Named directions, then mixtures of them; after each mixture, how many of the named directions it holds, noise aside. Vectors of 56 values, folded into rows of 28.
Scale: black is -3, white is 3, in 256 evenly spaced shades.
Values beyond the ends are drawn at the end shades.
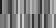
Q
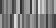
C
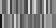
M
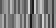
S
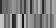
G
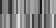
one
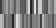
three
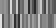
two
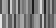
two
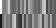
three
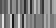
two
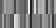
three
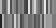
one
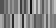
three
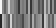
three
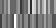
two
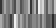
two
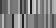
three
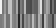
one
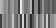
three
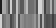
three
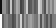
three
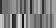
one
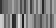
one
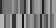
one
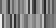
one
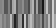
three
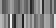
three
